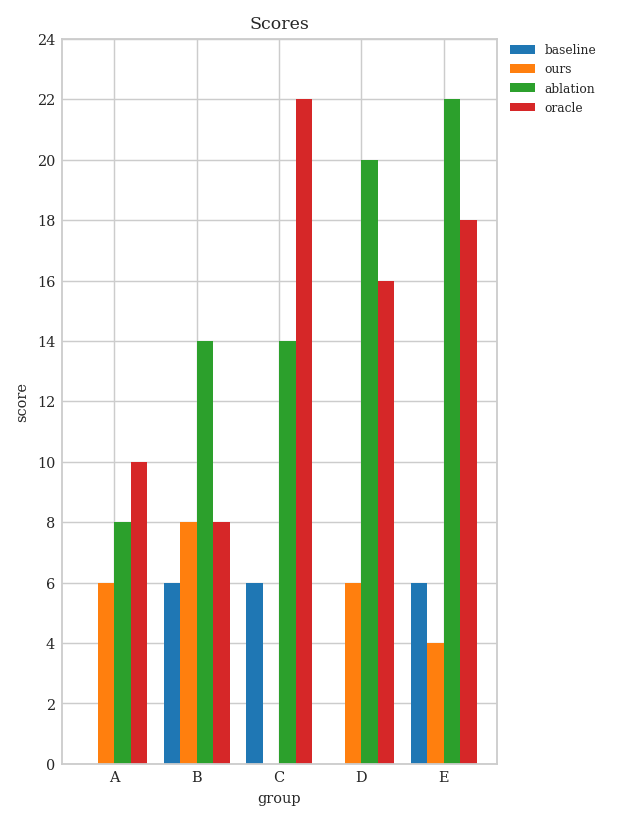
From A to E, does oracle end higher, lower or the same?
higher
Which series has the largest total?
ablation
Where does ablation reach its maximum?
E
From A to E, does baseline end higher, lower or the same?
higher
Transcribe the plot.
Title: Scores
x-axis: group, ticks A B C D E
y-axis: score, ticks 0 2 4 6 8 10 12 14 16 18 20 22 24
Legend: baseline, ours, ablation, oracle
Values:
baseline: 0 6 6 0 6
ours: 6 8 0 6 4
ablation: 8 14 14 20 22
oracle: 10 8 22 16 18
